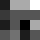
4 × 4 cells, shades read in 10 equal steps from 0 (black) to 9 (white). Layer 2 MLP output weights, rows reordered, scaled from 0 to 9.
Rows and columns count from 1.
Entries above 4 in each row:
3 0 1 0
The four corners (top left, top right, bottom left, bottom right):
1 9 3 3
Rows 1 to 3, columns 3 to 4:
6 9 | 3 3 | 0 6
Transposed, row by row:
1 2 1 3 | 6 3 3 4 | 6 3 0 1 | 9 3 6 3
